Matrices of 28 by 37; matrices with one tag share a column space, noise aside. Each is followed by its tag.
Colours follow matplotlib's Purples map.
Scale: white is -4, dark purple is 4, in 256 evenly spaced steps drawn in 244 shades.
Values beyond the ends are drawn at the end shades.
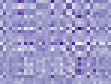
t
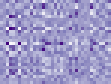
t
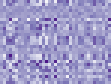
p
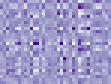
t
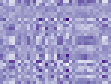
p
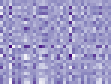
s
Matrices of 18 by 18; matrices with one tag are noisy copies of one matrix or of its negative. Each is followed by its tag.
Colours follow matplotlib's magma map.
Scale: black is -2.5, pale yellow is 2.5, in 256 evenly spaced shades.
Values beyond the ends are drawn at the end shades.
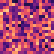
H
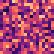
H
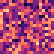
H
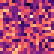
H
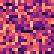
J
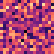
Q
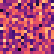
Q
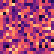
H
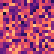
H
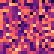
H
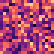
H
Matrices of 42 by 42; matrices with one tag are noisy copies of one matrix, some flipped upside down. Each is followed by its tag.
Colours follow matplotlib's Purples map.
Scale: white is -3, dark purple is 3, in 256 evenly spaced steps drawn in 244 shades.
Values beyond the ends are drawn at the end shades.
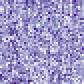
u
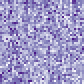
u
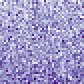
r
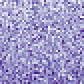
r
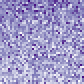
r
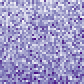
r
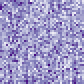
u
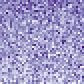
r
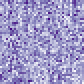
u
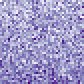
r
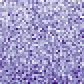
r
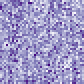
u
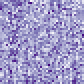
u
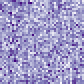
u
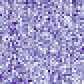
u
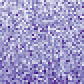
r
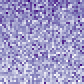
r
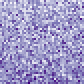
r
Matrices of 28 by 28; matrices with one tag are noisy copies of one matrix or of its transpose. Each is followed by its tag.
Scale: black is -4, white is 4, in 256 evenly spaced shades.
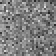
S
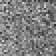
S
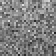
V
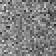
S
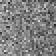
S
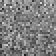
S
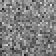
S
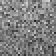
V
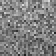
V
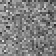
S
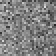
S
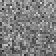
S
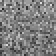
S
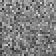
S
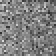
S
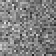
V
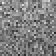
V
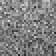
V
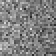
V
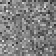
S
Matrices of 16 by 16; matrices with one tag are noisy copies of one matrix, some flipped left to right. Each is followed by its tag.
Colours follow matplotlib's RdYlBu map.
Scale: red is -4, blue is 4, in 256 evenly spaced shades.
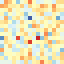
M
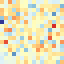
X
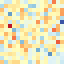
X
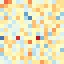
M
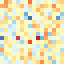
M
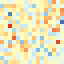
X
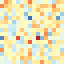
M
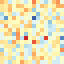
M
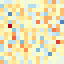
X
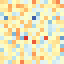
M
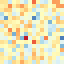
M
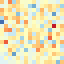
X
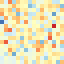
X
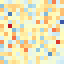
X
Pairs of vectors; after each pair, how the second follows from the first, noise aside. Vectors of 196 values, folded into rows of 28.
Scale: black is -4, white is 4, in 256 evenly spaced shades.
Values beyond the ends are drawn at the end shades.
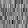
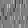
partly zeroed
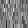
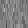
shrunk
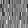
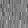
shrunk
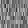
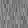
shrunk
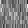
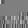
partly zeroed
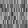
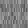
shrunk
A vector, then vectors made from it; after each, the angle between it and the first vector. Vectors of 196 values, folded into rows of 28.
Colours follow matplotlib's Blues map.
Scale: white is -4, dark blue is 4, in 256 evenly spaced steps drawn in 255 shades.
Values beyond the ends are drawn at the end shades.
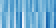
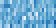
partly aligned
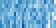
partly opposed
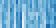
nearly parallel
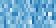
orthogonal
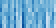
nearly opposite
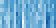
nearly parallel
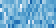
orthogonal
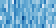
partly opposed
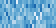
orthogonal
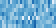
orthogonal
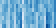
nearly parallel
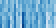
nearly opposite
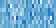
orthogonal
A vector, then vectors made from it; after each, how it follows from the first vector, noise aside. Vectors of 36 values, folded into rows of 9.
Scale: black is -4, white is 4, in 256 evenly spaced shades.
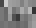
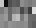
negated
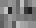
wrapped around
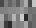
wrapped around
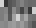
negated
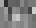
negated
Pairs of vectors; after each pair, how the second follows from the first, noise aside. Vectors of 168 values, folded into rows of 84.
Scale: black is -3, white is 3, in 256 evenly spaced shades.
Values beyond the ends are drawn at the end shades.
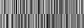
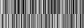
shuffled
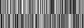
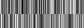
negated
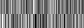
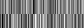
negated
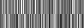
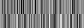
negated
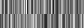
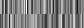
copied
